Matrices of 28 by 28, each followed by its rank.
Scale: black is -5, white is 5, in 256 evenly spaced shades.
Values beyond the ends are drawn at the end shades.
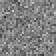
full rank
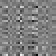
two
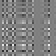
one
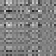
two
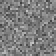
full rank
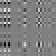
one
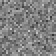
full rank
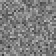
full rank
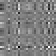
two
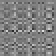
two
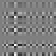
one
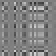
one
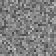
full rank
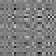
two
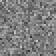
full rank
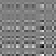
one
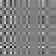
one
